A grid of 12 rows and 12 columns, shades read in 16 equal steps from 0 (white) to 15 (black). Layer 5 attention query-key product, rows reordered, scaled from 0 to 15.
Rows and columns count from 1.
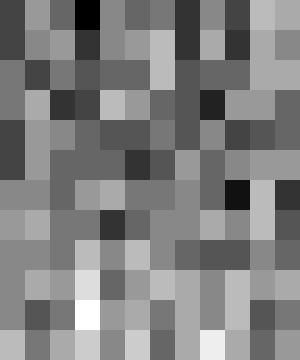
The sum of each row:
104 94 97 99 108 100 96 88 89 66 78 65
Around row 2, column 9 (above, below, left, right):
7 9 12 12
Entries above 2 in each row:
12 12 12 12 12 12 12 12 12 11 11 11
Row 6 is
11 6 9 9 9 12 10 6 9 7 6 6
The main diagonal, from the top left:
11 7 8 11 10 12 8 7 10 4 10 6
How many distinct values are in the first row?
9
